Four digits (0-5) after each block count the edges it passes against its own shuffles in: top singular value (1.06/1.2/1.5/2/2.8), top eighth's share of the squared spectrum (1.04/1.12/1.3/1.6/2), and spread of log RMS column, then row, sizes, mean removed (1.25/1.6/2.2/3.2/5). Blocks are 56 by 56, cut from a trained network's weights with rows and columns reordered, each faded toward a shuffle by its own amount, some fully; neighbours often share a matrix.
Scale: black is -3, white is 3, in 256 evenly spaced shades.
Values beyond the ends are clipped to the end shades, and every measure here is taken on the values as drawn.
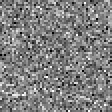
0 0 0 0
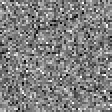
0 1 0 0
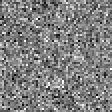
3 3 2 1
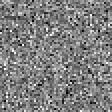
0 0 0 0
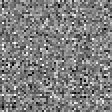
2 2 2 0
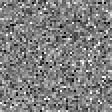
0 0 0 0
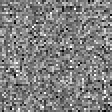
2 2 2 0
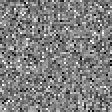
0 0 0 0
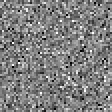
0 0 0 0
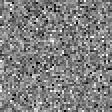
0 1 0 0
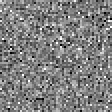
0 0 0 0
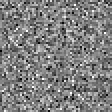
1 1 0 0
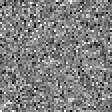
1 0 0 0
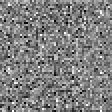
2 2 2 0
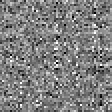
2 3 2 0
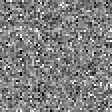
2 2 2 0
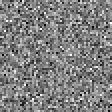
2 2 0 0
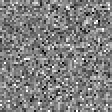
1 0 0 0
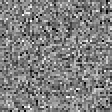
2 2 1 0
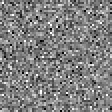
0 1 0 0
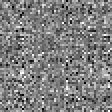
3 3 3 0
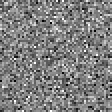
1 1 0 0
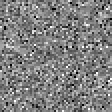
0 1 0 0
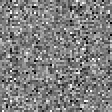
3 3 2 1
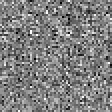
2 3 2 1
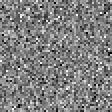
1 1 0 0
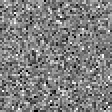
0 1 0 0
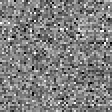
2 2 0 1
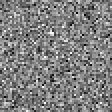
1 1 0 0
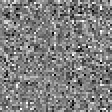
2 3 2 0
